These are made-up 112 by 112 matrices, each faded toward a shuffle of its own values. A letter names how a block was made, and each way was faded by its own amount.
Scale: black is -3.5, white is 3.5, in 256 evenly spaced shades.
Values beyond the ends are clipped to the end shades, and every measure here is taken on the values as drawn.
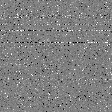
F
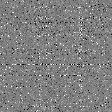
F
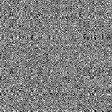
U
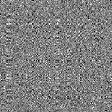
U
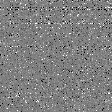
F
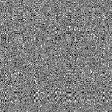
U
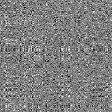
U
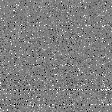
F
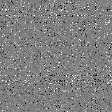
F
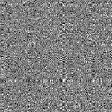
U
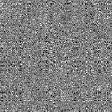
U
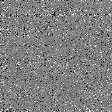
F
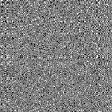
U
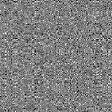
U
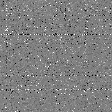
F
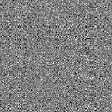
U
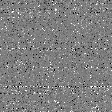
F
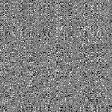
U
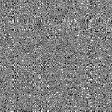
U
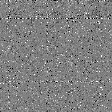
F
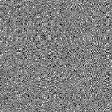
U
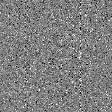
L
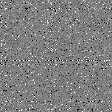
F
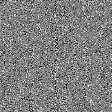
L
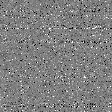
F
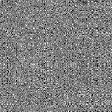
U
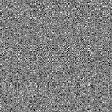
U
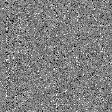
L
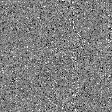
L
